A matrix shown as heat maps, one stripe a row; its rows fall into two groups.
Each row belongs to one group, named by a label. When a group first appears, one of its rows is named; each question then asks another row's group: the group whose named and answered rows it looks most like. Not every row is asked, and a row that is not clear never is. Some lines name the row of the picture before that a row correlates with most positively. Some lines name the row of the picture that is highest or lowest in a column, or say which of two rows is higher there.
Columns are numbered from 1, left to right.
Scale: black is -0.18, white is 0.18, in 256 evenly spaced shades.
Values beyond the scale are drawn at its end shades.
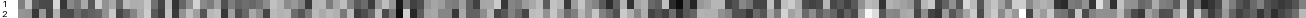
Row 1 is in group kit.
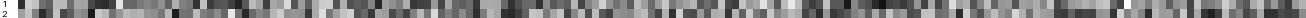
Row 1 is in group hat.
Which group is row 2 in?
kit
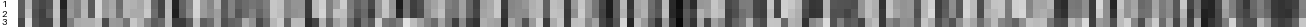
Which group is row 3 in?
kit
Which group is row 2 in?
kit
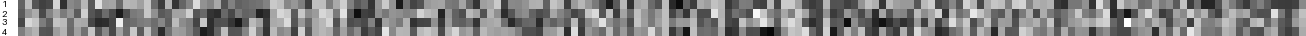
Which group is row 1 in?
kit
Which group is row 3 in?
hat
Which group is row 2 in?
hat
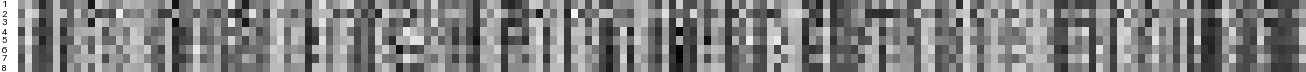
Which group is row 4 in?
kit
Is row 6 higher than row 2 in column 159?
No
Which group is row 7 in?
kit
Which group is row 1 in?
kit
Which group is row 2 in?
hat
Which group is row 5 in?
kit
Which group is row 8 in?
kit
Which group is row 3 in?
kit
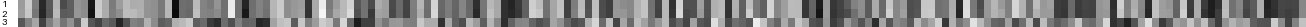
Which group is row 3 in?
hat
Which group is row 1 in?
kit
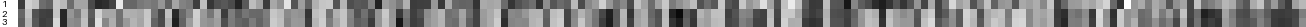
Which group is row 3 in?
kit
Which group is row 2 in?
kit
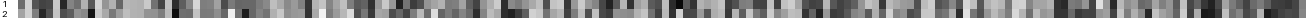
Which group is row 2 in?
kit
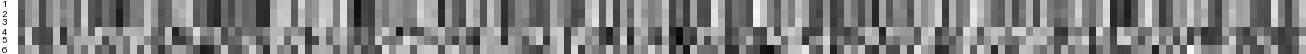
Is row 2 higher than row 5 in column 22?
No
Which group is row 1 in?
hat
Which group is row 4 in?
kit
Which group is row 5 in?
kit
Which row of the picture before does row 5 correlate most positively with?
1
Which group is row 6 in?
hat
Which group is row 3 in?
hat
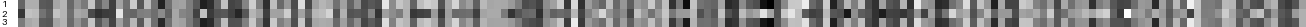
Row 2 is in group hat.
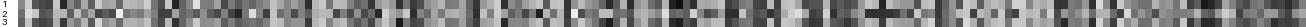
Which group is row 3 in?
kit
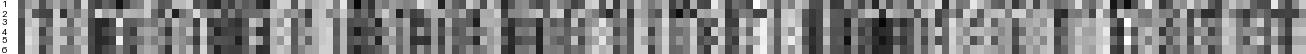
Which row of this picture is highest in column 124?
1
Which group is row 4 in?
hat
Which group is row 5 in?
hat
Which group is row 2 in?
kit
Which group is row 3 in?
hat
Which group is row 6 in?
hat
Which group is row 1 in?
hat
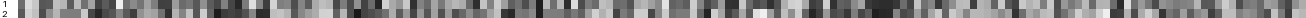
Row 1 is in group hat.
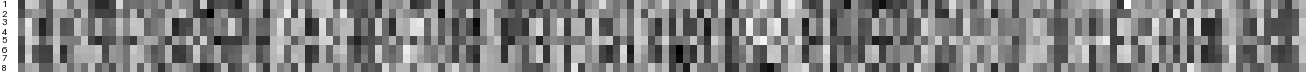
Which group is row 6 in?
kit
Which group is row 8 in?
hat
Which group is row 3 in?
kit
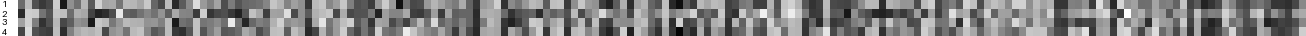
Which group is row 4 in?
kit
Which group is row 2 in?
hat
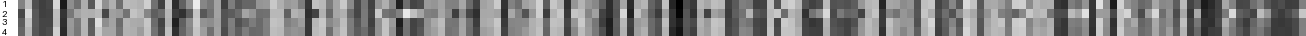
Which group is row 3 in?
kit
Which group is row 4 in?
kit
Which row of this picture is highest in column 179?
2
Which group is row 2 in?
kit
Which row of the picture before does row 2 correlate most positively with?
4
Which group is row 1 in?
kit
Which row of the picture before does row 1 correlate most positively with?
1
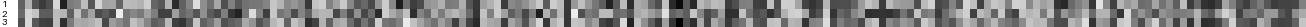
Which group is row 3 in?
kit
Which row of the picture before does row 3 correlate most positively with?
2
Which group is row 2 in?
hat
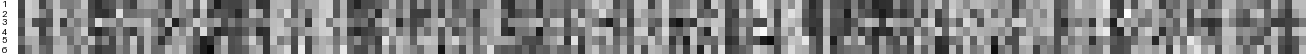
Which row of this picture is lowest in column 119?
2
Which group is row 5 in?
hat
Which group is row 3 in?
kit
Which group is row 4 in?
hat
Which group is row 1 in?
hat
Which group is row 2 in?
hat
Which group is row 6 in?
hat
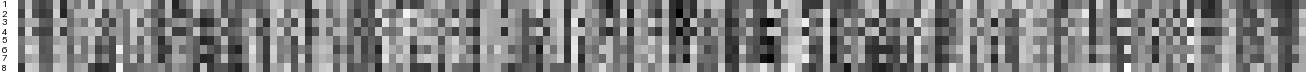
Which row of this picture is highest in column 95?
8
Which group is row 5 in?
hat
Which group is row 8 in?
hat
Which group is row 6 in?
hat
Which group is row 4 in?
kit
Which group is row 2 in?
kit
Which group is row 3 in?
hat
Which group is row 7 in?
hat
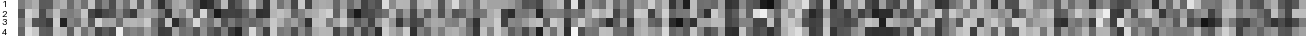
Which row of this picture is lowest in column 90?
1
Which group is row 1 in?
hat
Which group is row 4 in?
hat
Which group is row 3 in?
kit
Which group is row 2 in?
hat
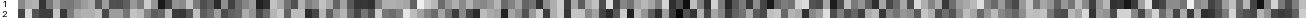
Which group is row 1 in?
hat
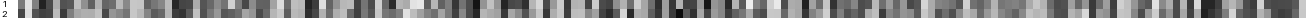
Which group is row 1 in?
kit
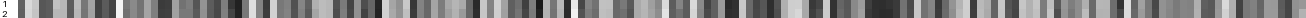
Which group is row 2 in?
hat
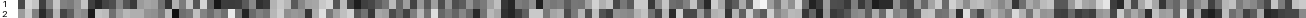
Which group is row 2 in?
kit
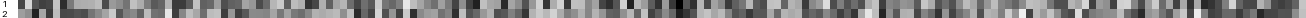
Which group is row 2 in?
kit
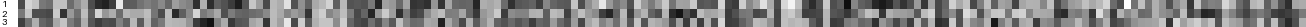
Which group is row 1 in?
hat
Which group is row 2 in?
kit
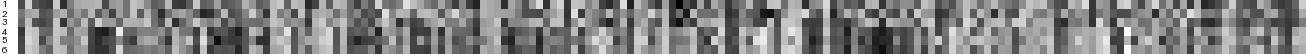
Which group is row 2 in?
hat
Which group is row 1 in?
kit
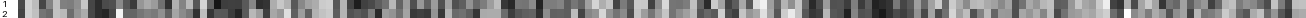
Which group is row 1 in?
hat
